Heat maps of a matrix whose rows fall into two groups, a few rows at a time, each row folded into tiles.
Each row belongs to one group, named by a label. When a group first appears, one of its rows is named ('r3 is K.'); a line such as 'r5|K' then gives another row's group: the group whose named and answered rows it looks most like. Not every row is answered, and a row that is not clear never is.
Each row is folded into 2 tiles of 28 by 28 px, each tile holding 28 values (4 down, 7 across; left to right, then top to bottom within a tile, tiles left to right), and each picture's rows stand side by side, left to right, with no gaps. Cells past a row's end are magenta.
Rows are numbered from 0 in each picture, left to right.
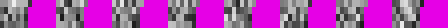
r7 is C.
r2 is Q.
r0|C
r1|Q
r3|Q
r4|Q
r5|C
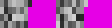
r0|C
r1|Q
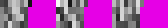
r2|Q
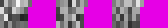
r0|C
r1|Q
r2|C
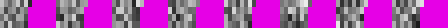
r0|C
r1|Q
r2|Q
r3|C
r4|Q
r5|C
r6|Q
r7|Q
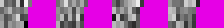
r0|Q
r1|C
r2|C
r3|C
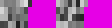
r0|C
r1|Q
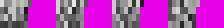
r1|C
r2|C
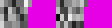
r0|Q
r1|C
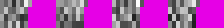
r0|Q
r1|C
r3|C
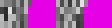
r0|Q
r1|Q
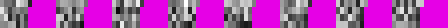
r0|C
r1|C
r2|C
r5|C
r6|Q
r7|Q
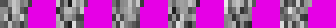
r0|C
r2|C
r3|C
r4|C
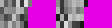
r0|Q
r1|C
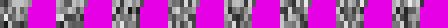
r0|C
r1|C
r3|Q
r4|C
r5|Q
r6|C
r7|C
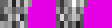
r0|Q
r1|C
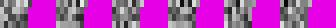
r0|C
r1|Q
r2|Q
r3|Q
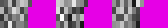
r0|C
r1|C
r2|Q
